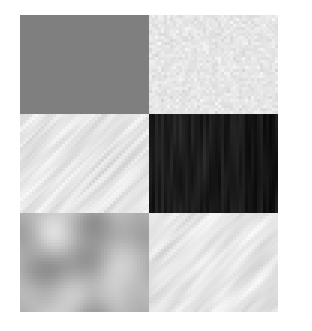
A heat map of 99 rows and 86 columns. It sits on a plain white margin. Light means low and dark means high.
The table splits into 3 rows of 2 panels. Panel 1,1: middling, flat. Panel 1,2: very low, fine-grained, faint in contrast. Panel 2,1: very low, slanting up to the right, faint in contrast. Panel 2,2: very high, streaked downward, faint in contrast. Panel 3,1: low, smooth. Panel 3,2: very low, slanting up to the right, faint in contrast.
